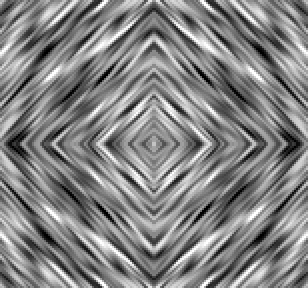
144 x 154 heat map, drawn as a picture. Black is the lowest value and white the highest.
Its left and right halves mirror each other, and so do its top and bottom. No row or column stands out. No seam splits the table. No overall slope runs across the table.
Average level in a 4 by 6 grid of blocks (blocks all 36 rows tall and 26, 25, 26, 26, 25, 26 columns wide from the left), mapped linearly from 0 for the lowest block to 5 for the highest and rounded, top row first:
3 3 4 4 3 3
2 0 5 5 0 2
2 0 5 5 0 2
3 3 4 4 3 3
